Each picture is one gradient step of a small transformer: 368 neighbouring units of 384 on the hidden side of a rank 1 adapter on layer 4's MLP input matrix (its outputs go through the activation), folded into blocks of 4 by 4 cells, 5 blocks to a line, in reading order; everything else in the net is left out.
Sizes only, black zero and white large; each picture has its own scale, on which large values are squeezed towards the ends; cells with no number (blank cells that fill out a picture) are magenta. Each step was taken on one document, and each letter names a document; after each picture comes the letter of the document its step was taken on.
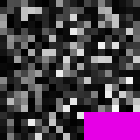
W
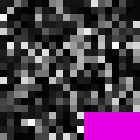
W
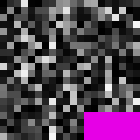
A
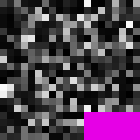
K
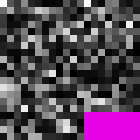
K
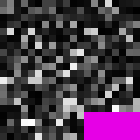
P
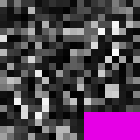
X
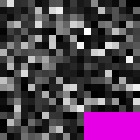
K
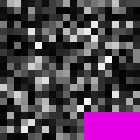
X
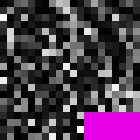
W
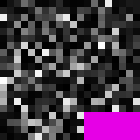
P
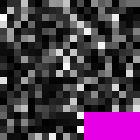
W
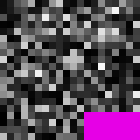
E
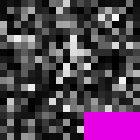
A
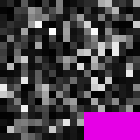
K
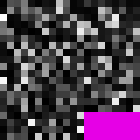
W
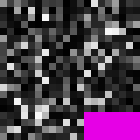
E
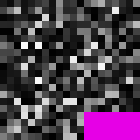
E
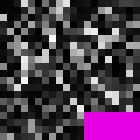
A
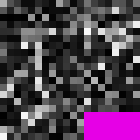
E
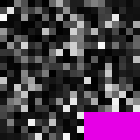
W
